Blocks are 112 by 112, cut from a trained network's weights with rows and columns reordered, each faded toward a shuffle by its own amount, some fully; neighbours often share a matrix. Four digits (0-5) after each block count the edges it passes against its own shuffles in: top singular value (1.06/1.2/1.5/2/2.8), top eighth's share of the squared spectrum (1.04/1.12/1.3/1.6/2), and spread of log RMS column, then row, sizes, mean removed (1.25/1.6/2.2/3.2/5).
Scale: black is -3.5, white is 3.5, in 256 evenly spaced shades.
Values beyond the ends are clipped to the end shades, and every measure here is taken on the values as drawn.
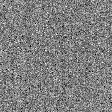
2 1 0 0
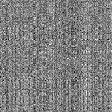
4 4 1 2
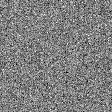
1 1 0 0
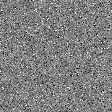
0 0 0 0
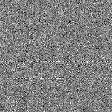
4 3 0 2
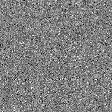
3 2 0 1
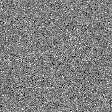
3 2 0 1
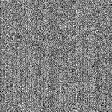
4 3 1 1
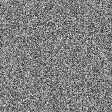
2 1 0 0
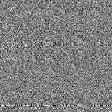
4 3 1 2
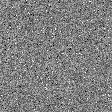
0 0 0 0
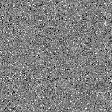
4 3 1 2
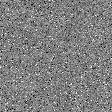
0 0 0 0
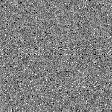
3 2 0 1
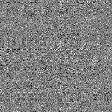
4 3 2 2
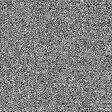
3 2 0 1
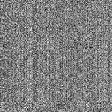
4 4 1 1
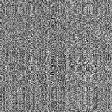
4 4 2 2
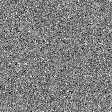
1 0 0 0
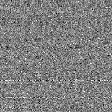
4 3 0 2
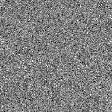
3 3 1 1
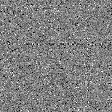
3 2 0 1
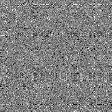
4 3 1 2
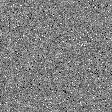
0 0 0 0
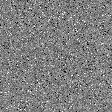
0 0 0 0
